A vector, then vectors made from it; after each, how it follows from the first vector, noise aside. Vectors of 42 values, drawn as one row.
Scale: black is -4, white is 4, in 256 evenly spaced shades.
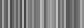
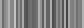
wrapped around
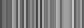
wrapped around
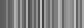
wrapped around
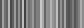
copied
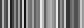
scaled up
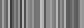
copied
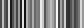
scaled up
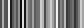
scaled up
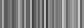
wrapped around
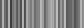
copied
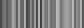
wrapped around
